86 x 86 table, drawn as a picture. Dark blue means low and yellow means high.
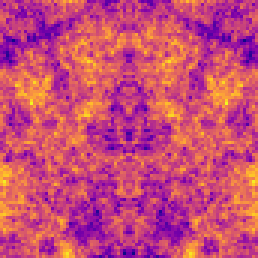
Stripes: none. Grain: blotchy. Slope: none. Mirror symmetry: left to right. Ninth with the lowest average: bottom middle.
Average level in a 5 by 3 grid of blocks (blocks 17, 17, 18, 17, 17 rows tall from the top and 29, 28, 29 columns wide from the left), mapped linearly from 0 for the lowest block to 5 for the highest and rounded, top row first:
141 | 555 | 525 | 525 | 404
